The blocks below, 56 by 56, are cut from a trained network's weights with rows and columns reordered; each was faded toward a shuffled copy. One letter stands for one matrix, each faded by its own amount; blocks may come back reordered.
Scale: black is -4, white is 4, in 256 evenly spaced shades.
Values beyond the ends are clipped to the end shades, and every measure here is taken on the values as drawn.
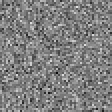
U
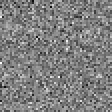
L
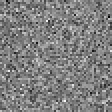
U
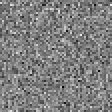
U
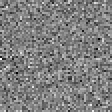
L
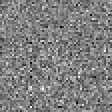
L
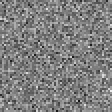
U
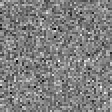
L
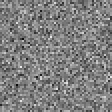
U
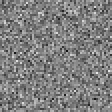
U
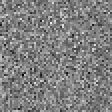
U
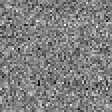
L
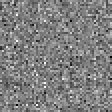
L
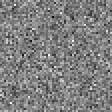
U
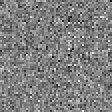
L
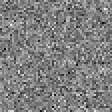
L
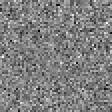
L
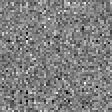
L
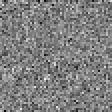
L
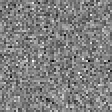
U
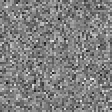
U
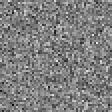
U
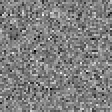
L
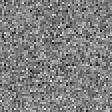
L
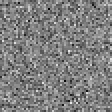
U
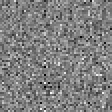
L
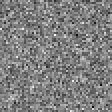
U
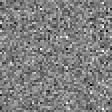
L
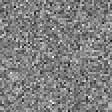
U
